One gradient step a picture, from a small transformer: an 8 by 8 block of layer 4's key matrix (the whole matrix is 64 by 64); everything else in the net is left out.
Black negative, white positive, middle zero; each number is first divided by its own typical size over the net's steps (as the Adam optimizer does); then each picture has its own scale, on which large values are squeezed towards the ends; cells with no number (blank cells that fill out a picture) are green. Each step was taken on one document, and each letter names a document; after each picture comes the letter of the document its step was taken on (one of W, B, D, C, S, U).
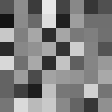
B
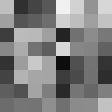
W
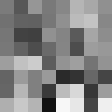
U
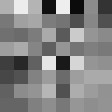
W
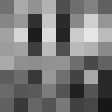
U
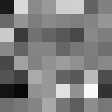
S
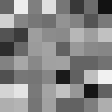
S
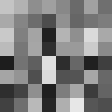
U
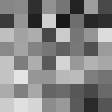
B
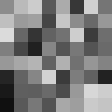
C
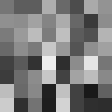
U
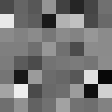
S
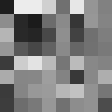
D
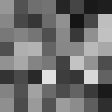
C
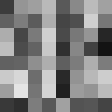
C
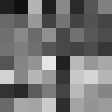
W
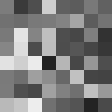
B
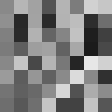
U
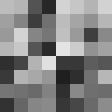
W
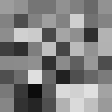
B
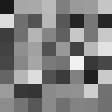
B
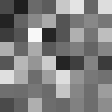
W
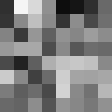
W
